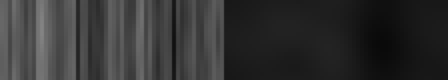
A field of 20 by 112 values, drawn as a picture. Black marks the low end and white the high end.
The table splits into one row of 2 panels. Panel 1,1: low, streaked downward. Panel 1,2: very low, smooth, faint in contrast.
